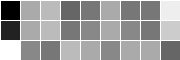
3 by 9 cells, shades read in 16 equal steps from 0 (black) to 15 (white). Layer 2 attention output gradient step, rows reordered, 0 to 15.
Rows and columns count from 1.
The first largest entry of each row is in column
9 9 1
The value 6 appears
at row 1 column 4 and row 3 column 9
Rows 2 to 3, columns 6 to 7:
10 8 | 8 10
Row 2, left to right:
2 10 11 7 8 10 8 7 12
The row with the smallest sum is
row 1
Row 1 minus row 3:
-15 2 4 -5 -3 2 -3 -3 8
